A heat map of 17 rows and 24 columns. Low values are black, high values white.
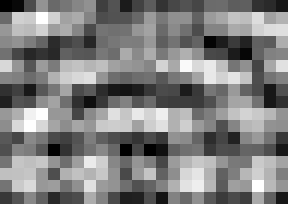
Calmest part: top middle. Slope: none. Rings: centred on the bottom middle. Stripes: horizontal, repeating 4 times.
